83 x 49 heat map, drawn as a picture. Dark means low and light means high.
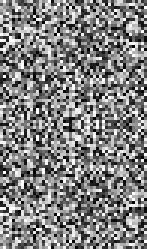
The histogram is flat. No regular stripes run through it. No overall slope runs across the table. No single row or column stands out from its neighbours. On average the colour sits 50% of the way up the scale. It is mirror symmetric from top to bottom.
